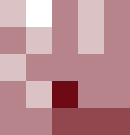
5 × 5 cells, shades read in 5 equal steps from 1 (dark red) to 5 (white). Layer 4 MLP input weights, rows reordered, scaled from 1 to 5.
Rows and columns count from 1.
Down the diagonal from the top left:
4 4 3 3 2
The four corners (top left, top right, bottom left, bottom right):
4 3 3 2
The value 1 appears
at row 4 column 3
